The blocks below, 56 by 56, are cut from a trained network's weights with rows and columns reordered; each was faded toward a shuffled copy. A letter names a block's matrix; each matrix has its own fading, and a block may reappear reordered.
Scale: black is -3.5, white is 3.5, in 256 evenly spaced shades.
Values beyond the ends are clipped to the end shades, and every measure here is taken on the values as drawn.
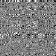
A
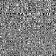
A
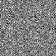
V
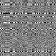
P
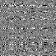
A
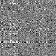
A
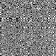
A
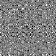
A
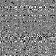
A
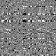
A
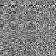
P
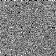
V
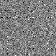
V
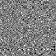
V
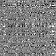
A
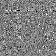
V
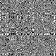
A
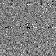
V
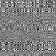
P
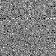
V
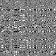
A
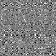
A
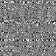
A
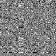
A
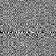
P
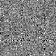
V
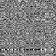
P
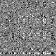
A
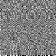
P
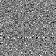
V
